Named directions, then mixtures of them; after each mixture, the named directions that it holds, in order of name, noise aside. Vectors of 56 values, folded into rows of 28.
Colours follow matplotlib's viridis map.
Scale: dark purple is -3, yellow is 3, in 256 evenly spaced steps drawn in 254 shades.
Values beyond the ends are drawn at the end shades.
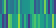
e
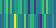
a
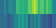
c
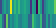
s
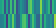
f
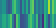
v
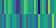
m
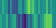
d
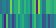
c, s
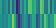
d, f, m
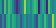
m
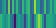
a, f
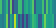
a, d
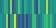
a, d, s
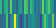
a, d, m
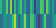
a, f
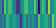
m
